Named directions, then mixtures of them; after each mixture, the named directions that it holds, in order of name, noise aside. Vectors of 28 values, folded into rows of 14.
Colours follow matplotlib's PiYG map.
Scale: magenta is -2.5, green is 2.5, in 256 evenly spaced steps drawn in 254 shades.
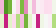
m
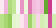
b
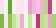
b, m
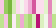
b, m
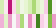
b, m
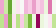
b, m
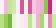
b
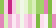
b, m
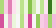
b, m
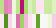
m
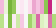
b, m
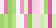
b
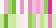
b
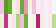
m
